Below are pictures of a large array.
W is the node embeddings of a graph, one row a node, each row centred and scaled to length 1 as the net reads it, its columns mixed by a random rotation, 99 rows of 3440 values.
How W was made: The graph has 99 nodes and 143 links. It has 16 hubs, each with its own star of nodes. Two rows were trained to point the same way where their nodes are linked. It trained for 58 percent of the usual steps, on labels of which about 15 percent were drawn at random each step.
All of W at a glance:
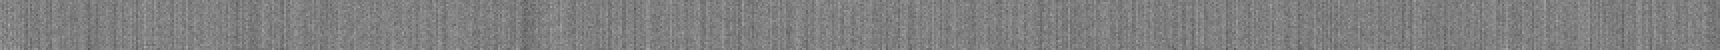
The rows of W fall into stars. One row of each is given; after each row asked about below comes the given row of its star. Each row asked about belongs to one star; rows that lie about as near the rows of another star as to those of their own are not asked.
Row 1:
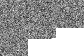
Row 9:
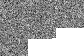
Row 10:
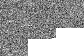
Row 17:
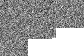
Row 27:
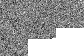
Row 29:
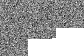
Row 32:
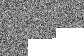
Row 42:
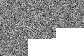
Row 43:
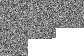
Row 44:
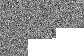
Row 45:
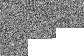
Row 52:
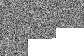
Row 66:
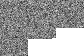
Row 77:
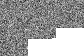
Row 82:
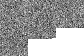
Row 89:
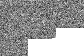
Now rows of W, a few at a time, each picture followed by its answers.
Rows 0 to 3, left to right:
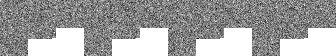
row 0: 9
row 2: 44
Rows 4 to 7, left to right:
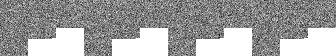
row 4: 1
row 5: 89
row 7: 44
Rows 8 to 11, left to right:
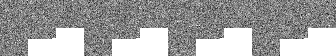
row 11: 45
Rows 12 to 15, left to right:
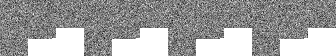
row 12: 82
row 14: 44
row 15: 66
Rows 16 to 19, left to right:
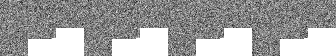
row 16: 10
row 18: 27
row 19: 77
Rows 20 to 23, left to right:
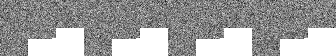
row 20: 32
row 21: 42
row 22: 52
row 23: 9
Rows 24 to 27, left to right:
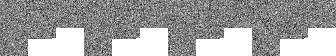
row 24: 45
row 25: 89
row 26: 82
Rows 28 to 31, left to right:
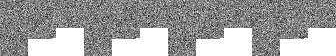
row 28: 29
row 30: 82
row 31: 42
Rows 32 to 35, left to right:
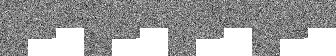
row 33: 44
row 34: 1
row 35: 43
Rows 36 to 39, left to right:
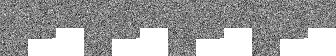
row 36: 42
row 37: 9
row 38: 89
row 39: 82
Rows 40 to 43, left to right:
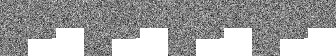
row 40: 29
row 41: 29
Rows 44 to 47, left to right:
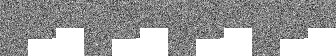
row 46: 17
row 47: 66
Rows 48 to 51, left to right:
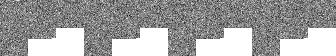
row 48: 10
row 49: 45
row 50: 43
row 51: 1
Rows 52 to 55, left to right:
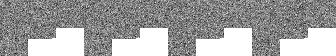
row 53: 52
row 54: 27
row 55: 29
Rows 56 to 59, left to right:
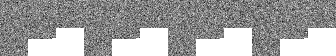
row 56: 44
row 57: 82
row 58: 10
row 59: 32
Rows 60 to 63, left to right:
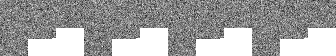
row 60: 42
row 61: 89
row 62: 44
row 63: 10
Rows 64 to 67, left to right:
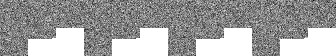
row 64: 66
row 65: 43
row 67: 29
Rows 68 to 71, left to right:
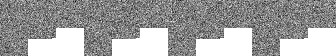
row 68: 45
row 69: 42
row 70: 44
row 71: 66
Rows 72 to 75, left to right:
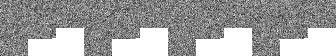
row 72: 10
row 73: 45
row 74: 45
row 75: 89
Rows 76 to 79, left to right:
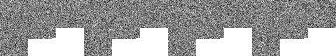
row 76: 89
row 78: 43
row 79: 77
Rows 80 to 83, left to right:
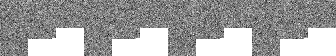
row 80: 32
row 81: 17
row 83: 17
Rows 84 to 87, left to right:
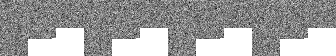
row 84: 27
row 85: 77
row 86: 42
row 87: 66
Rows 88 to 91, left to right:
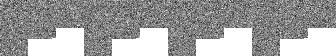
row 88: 32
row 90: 17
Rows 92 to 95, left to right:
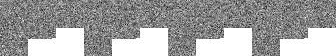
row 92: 32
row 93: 29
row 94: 27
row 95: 29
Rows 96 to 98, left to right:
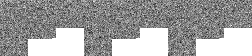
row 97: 89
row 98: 17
